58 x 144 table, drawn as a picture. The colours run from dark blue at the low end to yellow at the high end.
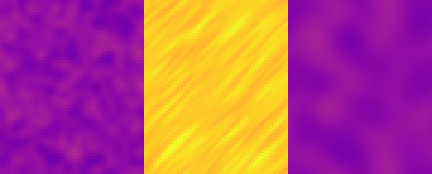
It is made of 1 by 3 panels. Panel 1,1: low, blotchy, faint in contrast. Panel 1,2: very high, slanting up to the right, faint in contrast. Panel 1,3: low, smooth, faint in contrast.
